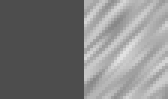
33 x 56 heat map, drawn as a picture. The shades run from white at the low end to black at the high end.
The table splits into one row of 2 panels. Panel 1,1: high, flat. Panel 1,2: low, slanting up to the right.
